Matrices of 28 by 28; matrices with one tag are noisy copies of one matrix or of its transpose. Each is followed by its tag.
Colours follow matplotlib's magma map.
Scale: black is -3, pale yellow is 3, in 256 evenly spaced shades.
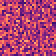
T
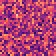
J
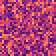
J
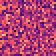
T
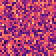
J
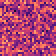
J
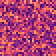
J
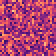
J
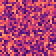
J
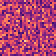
T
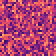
J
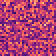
T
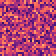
J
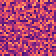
T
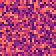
J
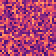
J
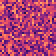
J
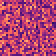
T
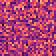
T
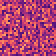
T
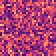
J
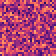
J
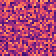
T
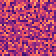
T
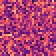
J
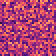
T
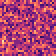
J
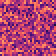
J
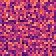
T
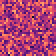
J
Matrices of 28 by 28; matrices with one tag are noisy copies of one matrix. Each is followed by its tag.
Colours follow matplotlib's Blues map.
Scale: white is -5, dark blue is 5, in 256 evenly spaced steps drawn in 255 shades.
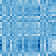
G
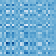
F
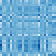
G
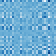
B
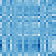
G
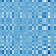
B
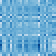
G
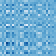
F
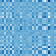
B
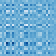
F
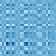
F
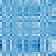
G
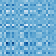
F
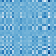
B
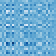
F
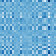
B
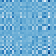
B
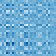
F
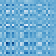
F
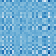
B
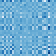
B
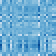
G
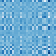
B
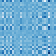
B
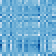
G
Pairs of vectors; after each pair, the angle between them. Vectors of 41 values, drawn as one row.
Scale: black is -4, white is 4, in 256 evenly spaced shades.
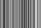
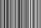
partly aligned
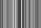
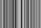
nearly opposite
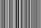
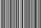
partly aligned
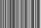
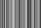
nearly opposite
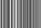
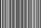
partly opposed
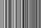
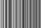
nearly parallel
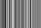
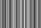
partly aligned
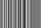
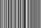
nearly parallel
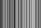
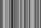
partly aligned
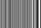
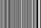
nearly parallel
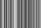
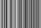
partly aligned
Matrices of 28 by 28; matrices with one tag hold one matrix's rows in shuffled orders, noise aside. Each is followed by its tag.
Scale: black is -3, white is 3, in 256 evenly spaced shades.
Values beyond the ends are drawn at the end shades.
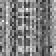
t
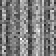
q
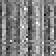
q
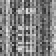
t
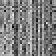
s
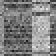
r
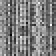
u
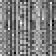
u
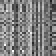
s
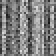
q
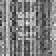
t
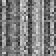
q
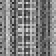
t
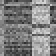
r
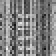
t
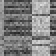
r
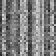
q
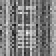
t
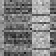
r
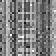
t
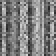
q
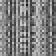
u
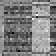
r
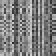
s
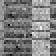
r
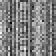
u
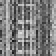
t
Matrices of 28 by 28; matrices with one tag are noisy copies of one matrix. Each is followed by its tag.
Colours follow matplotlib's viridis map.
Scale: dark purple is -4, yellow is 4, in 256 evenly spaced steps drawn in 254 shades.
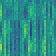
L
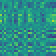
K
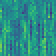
L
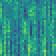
L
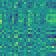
K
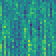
L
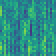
L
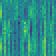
L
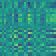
K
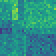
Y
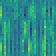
L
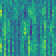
L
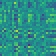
K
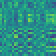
K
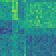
Y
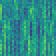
L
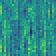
L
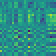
K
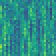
L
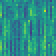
L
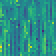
L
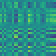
K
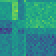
Y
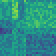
Y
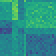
Y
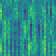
L
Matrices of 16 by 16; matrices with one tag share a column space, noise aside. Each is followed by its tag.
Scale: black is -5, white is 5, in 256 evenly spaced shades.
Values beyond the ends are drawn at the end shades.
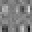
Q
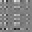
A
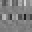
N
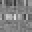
N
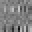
Q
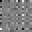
A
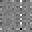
A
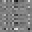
A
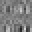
Q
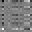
A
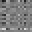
A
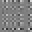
A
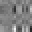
Q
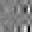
Q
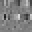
N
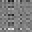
A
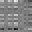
A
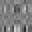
Q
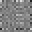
A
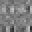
Q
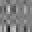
Q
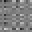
A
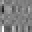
Q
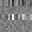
N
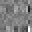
Q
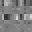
N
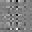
A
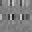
N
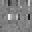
N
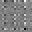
A
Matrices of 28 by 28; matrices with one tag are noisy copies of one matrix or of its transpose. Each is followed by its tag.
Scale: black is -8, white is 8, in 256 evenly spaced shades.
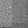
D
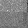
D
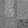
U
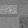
U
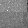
D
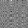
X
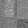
U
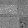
U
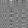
X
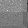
D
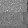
D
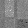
U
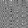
X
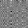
X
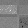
U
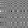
X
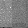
D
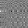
X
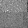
D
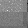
D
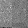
D
